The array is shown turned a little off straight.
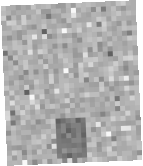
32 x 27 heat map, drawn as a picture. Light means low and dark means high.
Odd patch: higher, in the bottom middle. Ninth with the highest average: bottom middle. Stripes: none. Mirror symmetry: none. Average level on the scale: 30%.
